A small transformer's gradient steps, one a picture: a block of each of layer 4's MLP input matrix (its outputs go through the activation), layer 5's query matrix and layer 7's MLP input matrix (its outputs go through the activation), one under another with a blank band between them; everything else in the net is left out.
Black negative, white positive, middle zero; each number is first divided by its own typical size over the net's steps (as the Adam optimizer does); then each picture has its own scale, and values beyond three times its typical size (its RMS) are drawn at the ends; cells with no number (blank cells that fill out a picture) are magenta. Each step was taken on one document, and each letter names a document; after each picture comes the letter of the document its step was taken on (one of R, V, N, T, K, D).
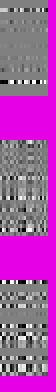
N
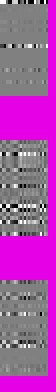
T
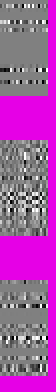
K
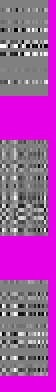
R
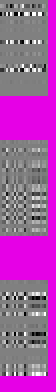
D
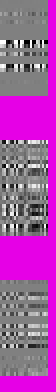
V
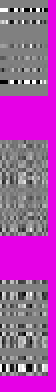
N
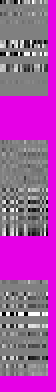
V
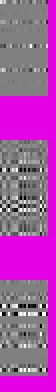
T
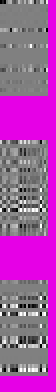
T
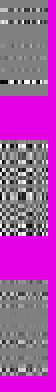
N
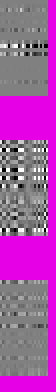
R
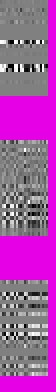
V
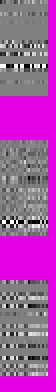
V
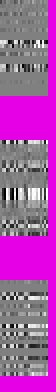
V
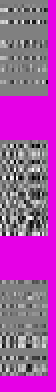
N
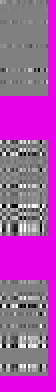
T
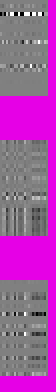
D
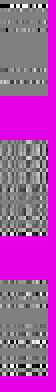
K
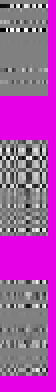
K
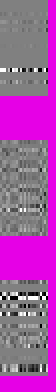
T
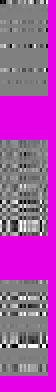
T
